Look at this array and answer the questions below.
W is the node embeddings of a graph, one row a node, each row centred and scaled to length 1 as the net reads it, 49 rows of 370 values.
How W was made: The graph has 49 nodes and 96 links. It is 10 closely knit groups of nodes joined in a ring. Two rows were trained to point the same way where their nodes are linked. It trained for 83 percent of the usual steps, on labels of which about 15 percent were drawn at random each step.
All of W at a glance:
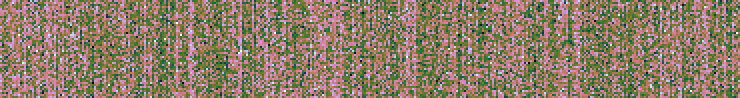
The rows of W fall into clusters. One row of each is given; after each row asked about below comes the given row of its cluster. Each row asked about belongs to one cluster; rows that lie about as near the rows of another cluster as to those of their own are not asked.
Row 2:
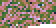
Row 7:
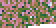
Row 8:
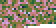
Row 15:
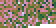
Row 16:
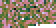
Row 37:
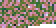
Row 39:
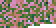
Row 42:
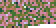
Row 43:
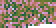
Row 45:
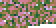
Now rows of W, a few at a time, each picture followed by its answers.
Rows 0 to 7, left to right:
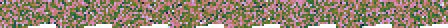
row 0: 42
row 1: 16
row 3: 16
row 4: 16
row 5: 39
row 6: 42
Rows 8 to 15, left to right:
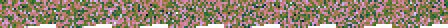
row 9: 42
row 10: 45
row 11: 7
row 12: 42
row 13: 16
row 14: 15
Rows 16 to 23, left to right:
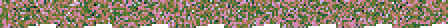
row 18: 37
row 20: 43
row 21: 7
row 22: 7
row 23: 16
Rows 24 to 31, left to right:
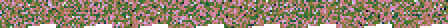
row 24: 39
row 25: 2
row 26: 43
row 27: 37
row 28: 15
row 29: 15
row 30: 37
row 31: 2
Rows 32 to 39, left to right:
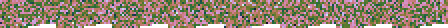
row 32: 39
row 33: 37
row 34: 2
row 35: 8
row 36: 8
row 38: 7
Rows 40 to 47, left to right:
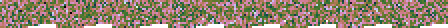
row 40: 42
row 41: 15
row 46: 8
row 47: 39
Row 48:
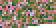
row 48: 8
